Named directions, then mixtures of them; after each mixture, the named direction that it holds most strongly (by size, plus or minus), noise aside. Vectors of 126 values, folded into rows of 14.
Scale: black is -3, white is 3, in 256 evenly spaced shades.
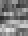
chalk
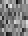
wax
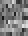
wax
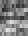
chalk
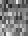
wax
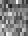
wax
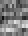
chalk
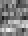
chalk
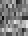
wax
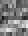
chalk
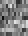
wax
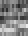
chalk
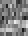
wax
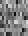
wax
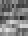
chalk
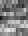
chalk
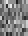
wax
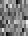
wax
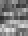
chalk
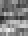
chalk
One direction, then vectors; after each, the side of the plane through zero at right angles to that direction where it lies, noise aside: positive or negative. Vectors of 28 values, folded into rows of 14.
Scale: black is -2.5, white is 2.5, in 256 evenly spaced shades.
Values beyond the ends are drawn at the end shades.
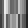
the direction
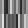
negative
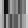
negative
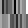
negative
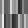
negative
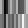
negative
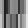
negative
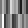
negative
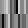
positive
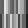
positive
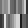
positive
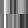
positive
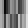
negative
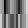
negative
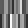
positive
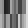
negative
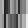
negative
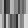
negative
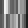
positive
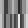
negative
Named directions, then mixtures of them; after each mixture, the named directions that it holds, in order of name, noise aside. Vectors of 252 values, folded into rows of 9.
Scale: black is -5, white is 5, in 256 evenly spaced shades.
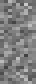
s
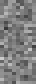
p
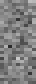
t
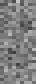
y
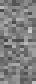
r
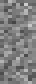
s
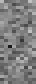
r, t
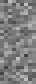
s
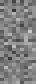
r, y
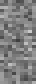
p, r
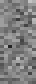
t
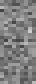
r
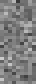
p, y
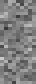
p, s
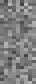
s, y
